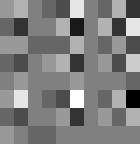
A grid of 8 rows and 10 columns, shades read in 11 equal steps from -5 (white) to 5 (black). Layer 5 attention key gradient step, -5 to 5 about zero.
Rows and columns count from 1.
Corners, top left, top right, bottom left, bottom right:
-1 3 -1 0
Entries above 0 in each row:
4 4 5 4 1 4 4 2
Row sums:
-2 3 1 1 -1 -3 3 1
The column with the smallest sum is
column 6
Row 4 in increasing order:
-3 -2 -1 -1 0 0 1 2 2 3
